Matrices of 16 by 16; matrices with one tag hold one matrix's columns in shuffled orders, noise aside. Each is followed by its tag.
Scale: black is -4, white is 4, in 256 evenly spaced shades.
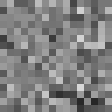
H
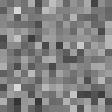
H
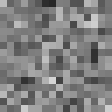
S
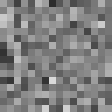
S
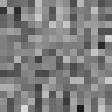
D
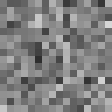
S
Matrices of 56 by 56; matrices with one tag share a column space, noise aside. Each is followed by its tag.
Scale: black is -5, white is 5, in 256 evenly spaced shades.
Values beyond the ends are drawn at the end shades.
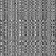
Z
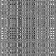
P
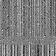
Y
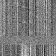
Y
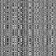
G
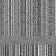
Y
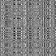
P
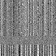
Y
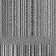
Y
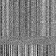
Y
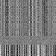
Y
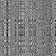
Z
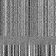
Y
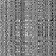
Z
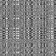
P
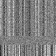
Y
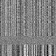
Y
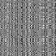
G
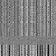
Y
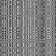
P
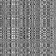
P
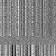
Y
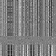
Y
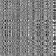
Z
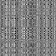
P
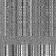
Y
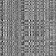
Z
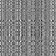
Z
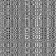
P
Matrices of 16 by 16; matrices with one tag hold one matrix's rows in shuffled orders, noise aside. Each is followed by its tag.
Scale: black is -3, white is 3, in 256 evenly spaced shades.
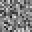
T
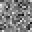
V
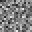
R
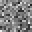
V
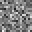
R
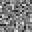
R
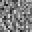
T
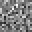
R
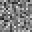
T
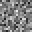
R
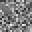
R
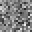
V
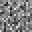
T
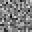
T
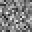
R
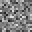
R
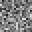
R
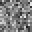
V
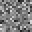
V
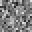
R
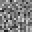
T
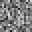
T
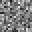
T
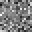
V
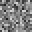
R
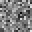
V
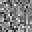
T
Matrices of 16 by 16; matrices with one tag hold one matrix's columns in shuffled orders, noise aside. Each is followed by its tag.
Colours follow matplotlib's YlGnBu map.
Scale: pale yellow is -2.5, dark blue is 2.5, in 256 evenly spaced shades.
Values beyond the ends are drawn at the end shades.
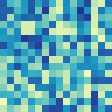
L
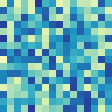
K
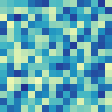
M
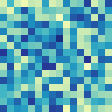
K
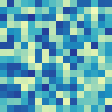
M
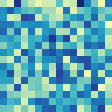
K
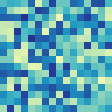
M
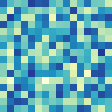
M
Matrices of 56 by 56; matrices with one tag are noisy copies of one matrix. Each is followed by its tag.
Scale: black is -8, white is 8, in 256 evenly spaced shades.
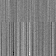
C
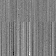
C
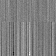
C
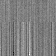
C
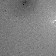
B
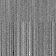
C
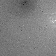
B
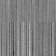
C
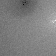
B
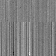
C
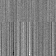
C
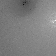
B
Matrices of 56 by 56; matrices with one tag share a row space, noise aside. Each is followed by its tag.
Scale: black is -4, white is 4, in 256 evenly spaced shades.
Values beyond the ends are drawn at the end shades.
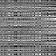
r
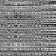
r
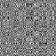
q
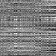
r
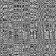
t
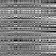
r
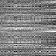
r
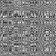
t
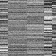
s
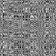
t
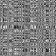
t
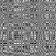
t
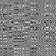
t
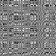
t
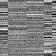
s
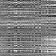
r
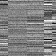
s
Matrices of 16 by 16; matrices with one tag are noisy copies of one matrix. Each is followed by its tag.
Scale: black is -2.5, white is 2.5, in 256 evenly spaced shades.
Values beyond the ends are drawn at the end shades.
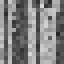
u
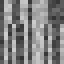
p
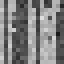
u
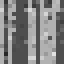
u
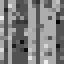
u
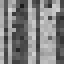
u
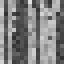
u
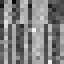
p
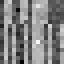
p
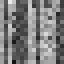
u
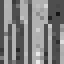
p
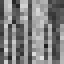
p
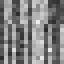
p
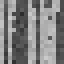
u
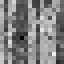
u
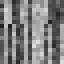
p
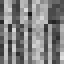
p
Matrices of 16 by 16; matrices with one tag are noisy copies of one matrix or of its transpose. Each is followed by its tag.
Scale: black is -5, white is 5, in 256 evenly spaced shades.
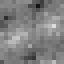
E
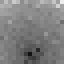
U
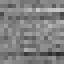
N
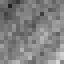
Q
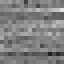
N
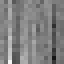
N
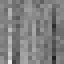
N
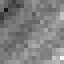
Q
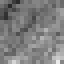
Q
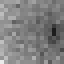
U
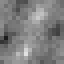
E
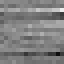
N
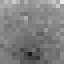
U
